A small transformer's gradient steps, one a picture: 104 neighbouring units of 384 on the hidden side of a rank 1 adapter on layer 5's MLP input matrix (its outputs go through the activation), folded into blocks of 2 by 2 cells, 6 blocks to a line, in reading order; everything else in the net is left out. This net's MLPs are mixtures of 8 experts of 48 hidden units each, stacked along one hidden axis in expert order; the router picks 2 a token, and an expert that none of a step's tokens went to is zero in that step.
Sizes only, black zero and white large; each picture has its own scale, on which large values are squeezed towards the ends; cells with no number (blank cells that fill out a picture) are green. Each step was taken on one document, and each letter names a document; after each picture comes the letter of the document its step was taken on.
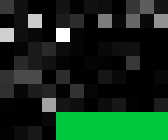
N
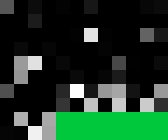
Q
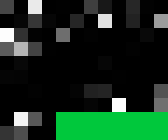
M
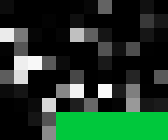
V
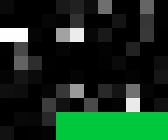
V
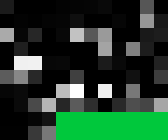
V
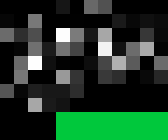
N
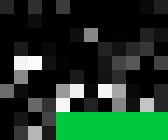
Q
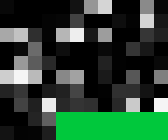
V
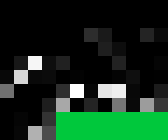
Q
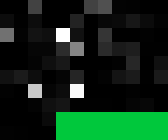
N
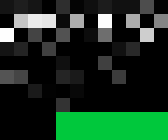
M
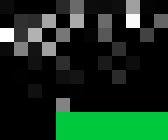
M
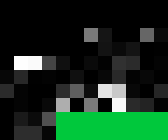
Q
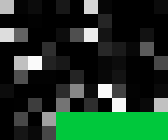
Q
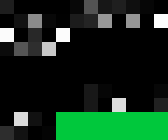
M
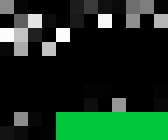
M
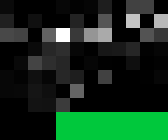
N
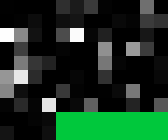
V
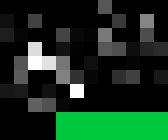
N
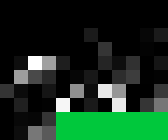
Q
